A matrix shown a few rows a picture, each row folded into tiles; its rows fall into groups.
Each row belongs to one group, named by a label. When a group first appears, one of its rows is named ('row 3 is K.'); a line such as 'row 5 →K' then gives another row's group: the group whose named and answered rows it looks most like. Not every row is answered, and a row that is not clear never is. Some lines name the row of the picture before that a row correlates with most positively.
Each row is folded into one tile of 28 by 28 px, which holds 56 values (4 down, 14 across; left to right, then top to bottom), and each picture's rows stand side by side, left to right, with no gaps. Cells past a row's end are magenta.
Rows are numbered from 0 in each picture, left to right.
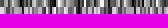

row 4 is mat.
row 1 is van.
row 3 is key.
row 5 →van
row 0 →mat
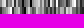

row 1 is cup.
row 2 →key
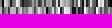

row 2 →cup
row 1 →cup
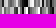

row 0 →van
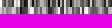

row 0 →key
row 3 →mat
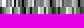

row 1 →key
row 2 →key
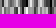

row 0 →van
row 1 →mat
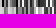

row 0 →cup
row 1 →cup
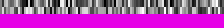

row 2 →van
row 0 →van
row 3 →mat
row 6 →mat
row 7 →key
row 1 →cup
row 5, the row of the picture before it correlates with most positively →0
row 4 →van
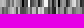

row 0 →key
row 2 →key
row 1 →key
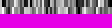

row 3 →key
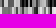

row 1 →mat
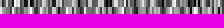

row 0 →key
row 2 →key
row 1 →mat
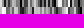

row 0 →mat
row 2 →van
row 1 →cup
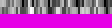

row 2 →mat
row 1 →mat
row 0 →key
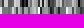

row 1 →van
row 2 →key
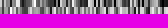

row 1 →van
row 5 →mat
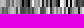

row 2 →van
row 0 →key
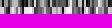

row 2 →cup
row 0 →mat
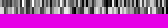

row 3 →mat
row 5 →cup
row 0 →cup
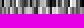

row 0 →van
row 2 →key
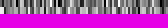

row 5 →mat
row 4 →cup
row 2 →mat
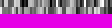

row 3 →key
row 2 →mat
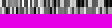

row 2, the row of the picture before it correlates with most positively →0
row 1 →cup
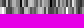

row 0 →mat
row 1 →key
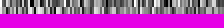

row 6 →cup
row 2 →cup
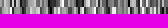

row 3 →van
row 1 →van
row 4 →cup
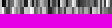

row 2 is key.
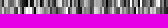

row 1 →cup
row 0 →van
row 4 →cup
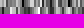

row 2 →cup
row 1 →van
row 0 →key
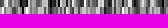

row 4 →key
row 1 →key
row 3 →key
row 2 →van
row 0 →van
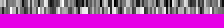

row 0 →key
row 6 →key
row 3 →cup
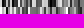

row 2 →van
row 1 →key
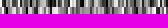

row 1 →mat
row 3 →mat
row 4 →van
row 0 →cup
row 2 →key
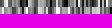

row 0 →van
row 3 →cup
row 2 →cup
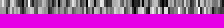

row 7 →cup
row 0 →mat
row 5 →mat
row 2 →key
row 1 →mat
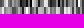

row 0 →van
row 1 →key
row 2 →cup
